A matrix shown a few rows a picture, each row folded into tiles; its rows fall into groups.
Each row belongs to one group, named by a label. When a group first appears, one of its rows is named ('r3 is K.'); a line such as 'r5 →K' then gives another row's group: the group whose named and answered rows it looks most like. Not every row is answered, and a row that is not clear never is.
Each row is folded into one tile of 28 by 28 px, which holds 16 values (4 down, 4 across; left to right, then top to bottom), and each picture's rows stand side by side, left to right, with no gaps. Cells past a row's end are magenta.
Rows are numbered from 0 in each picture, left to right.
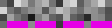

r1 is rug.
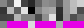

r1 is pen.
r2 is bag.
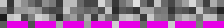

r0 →rug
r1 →rug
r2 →bag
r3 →pen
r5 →rug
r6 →bag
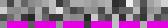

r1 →rug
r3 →rug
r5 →bag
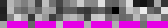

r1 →rug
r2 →bag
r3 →bag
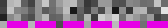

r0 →bag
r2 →rug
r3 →pen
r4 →pen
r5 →rug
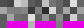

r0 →rug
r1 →pen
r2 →pen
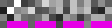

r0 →pen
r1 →rug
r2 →rug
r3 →rug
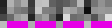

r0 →bag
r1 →bag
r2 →bag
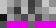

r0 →rug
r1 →pen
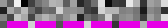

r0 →pen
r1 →bag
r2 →rug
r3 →pen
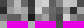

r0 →pen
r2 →rug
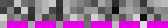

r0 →pen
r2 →bag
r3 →rug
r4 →pen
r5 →bag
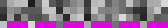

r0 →bag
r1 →pen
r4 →rug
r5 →bag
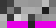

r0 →pen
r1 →rug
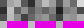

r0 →bag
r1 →bag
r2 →bag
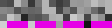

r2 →pen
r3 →rug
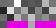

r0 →pen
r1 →pen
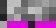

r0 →bag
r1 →rug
